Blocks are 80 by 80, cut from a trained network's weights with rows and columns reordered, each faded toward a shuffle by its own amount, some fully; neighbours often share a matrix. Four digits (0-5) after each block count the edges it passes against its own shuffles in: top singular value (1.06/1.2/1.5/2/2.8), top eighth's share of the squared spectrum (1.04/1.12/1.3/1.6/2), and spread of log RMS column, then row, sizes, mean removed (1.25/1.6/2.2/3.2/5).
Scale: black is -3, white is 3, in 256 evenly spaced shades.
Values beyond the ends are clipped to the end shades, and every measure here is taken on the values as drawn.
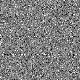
2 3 1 1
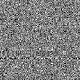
3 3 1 2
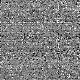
2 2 2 1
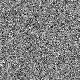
0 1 0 0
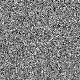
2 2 1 0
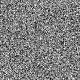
2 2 0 0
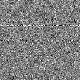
3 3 1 2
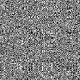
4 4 2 1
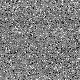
1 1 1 0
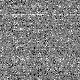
2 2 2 1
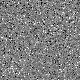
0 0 0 0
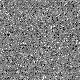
0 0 0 0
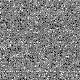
2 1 1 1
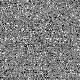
1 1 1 0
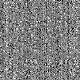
3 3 1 2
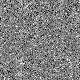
0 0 0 0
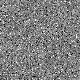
0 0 0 0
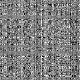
4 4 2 4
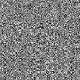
3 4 2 2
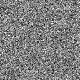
2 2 0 0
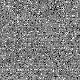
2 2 1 1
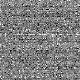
3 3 2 2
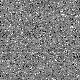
1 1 0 1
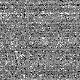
3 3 2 2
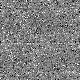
1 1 0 0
